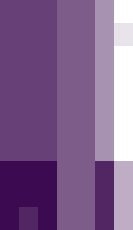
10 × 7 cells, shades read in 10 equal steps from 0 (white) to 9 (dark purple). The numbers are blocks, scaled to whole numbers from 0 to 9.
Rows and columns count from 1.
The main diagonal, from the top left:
7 7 7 6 6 4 0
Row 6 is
7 7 7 6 6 4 0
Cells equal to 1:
1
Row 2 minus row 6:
0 0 0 0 0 0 1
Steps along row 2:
same same down same down down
